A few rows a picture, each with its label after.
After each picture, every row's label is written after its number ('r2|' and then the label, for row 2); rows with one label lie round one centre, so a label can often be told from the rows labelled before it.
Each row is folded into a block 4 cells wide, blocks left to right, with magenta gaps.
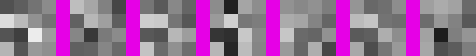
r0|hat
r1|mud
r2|hat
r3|hat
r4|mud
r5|hat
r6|mud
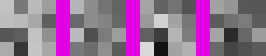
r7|hat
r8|mud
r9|hat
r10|mud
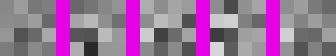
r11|mud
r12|hat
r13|mud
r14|hat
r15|mud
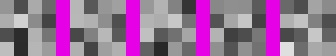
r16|hat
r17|hat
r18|mud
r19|mud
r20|hat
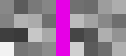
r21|hat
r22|hat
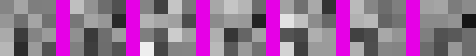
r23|mud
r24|mud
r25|hat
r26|mud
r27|hat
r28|hat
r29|mud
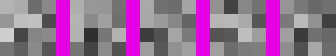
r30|mud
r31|mud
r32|hat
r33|hat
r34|mud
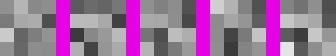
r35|mud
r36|hat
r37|hat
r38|mud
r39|hat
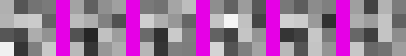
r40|hat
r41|hat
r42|hat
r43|hat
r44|hat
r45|hat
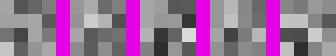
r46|hat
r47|mud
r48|mud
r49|mud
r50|hat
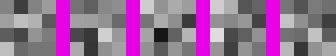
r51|hat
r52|hat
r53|mud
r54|mud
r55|hat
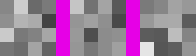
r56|mud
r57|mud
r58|hat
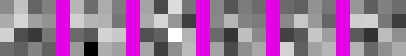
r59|mud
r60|hat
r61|hat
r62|hat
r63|hat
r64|hat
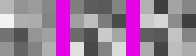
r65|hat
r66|hat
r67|hat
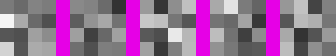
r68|hat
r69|mud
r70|hat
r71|mud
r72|mud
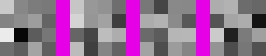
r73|mud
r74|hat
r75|hat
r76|mud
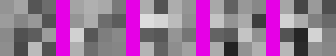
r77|mud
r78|mud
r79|hat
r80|hat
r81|hat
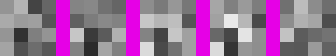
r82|mud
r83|mud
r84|hat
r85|hat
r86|mud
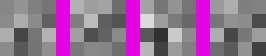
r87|mud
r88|mud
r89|hat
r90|mud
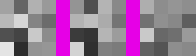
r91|hat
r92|hat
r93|mud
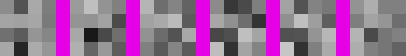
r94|hat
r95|mud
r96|mud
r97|hat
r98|hat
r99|mud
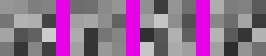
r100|mud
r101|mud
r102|hat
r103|mud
